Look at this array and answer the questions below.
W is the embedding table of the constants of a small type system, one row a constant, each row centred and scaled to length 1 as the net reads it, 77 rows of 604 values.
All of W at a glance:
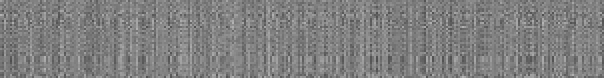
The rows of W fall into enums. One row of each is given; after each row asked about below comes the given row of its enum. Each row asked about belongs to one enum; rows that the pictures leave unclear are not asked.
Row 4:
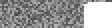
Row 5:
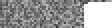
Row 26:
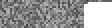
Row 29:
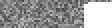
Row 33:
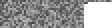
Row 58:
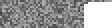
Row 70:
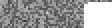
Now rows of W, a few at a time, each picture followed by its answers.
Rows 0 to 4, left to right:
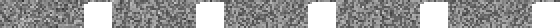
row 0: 29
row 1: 70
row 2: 4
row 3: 70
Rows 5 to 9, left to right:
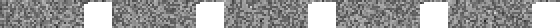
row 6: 58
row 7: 70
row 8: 33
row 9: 70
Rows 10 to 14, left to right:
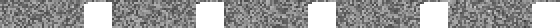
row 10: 4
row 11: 33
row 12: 58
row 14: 70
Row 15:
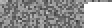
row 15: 70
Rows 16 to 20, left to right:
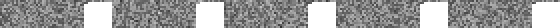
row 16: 58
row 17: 70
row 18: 5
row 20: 33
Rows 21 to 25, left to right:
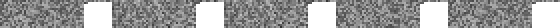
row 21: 33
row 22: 5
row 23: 5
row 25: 33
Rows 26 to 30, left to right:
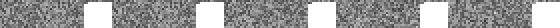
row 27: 26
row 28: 33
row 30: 70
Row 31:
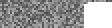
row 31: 4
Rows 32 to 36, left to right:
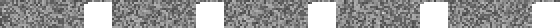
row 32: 58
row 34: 33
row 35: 70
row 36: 4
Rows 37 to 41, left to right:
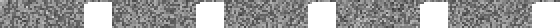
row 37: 70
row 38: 58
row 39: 4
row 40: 29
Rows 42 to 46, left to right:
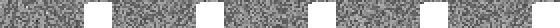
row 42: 70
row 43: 4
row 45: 33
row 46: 4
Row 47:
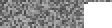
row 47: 33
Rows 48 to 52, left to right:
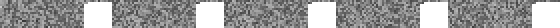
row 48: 70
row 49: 33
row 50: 33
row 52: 26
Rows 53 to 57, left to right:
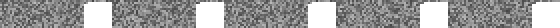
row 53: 4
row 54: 33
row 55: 4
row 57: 58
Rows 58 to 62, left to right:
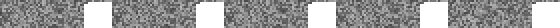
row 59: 58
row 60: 58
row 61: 58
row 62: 33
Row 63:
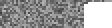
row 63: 58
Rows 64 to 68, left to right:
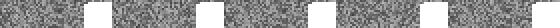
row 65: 26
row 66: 58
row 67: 4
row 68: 58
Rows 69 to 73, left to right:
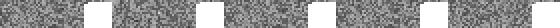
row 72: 58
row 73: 4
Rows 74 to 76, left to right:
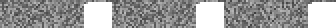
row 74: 4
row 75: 4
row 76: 26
